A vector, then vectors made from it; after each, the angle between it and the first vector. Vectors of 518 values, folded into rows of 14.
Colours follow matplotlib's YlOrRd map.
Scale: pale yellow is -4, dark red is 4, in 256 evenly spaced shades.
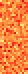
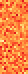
nearly parallel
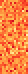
orthogonal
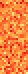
partly aligned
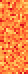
nearly opposite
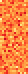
partly aligned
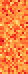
partly opposed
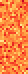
nearly parallel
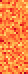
nearly opposite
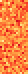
nearly parallel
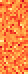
nearly parallel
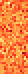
partly aligned
